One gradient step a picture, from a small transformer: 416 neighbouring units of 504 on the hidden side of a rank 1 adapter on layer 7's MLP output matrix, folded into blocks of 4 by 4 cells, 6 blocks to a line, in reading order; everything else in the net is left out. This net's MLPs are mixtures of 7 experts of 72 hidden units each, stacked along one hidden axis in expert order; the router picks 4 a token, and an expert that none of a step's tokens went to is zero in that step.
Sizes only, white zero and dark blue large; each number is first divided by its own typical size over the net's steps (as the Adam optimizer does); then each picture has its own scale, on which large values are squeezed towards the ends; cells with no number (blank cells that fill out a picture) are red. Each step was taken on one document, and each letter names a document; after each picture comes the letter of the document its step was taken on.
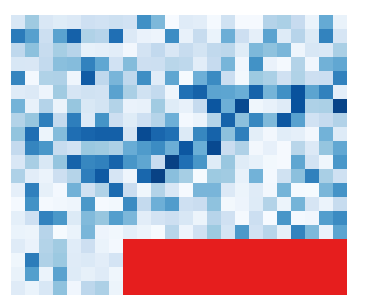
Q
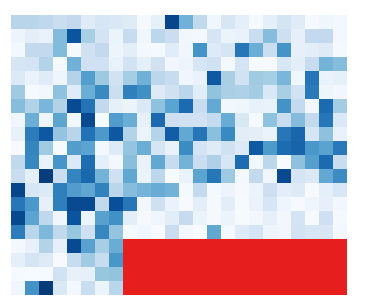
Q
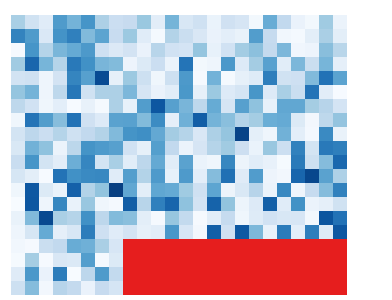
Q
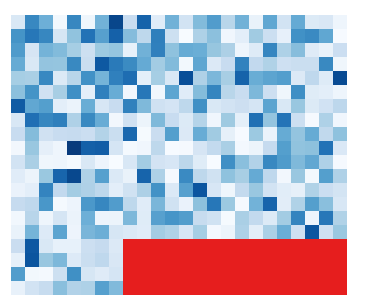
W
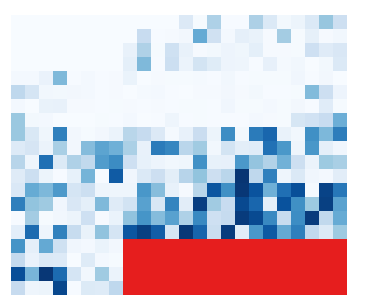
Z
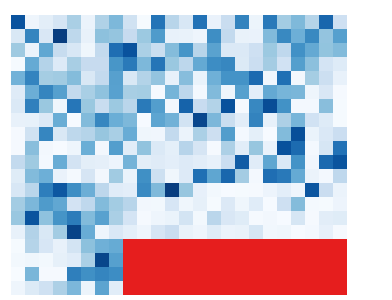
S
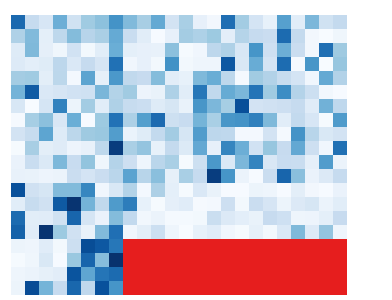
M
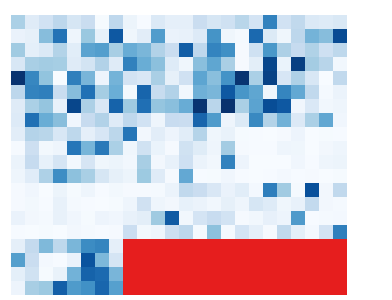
S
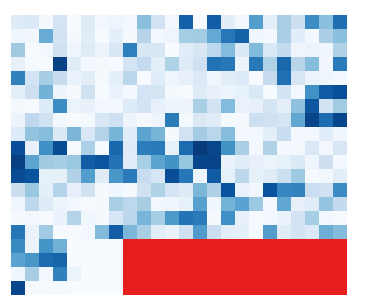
Z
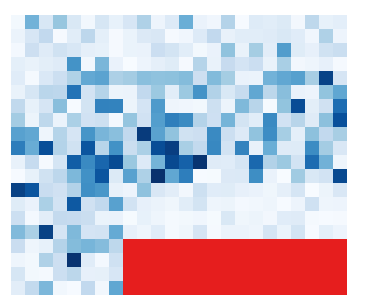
M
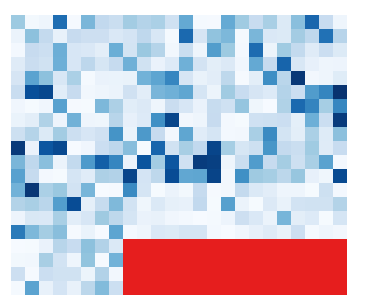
M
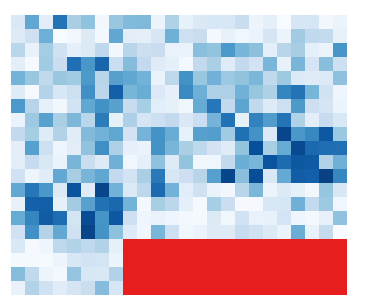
Q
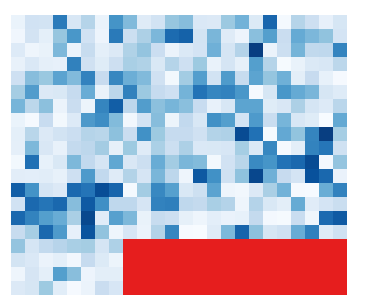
Q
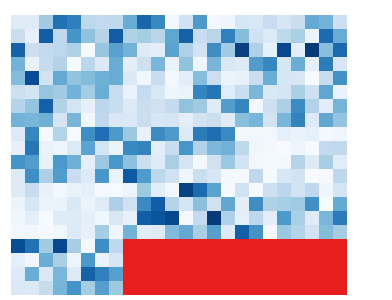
W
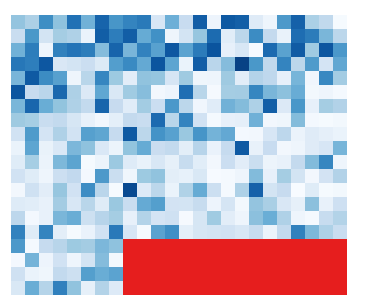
W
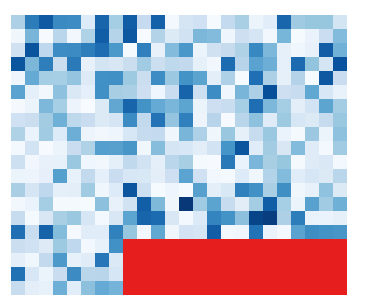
W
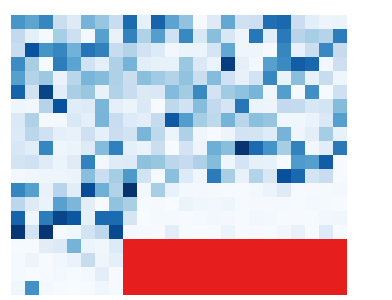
M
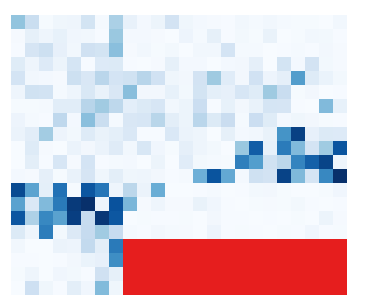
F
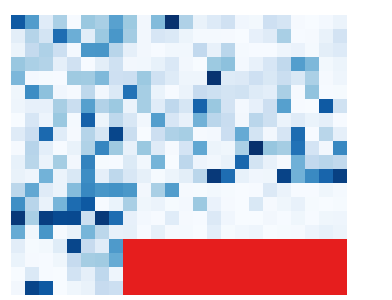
F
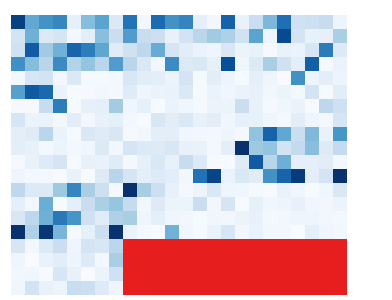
M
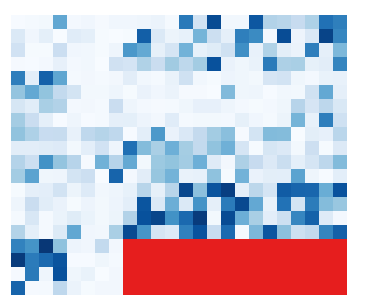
Z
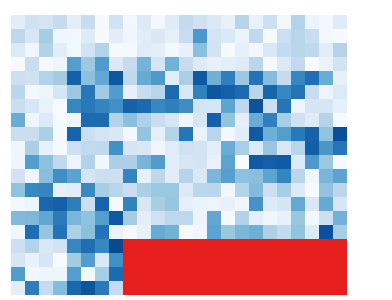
Q
